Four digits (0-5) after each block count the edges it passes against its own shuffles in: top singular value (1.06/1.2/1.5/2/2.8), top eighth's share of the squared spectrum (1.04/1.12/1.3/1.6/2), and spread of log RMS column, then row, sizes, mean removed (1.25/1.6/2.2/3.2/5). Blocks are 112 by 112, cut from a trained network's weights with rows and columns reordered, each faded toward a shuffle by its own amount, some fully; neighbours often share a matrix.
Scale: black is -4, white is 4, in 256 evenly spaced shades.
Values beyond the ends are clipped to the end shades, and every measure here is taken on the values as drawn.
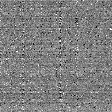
3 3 2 0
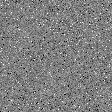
0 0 0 0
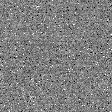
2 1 0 0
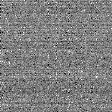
3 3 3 1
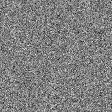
2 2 0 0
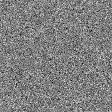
1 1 0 0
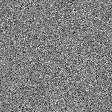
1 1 0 0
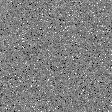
0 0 0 0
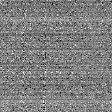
4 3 3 1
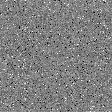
1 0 0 0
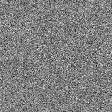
2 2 0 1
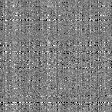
4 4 1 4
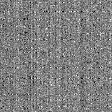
4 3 1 3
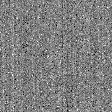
3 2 0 2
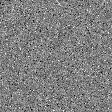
0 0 0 0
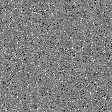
1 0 0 0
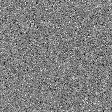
0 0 0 0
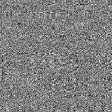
3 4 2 3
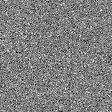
1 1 0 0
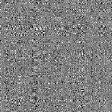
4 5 3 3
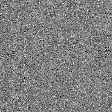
2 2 1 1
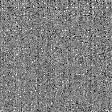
3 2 0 2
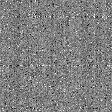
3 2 0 2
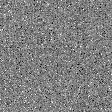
0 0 0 0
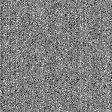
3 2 0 1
